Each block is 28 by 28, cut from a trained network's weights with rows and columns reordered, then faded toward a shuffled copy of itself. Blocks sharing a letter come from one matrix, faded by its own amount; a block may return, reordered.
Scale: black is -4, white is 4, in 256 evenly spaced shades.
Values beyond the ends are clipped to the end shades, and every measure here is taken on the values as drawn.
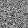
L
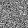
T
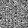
T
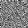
L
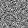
L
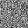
L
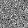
T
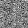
L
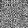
L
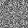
L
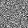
L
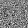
T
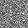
L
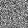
L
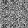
L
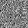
T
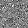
T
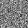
T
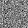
T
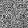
L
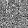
T
